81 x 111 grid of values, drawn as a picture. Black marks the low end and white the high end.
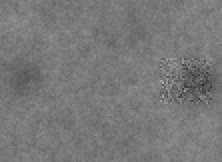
Dips: two. Odd patch: rougher, in the middle right. Roughest part: middle right. Grain: blotchy. Histogram: skewed, a long tail of low values. Average level on the scale: 50%.
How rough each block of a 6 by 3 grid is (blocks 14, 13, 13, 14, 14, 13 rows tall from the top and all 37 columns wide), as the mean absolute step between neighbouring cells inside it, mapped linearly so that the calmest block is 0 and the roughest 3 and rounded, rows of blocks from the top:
0 0 0
0 0 0
0 0 3
0 0 3
0 0 0
0 0 0
